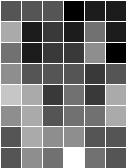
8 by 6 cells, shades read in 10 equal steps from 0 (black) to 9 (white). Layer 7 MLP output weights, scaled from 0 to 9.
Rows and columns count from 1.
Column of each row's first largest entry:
1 1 5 1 1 2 2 4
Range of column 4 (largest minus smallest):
9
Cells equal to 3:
13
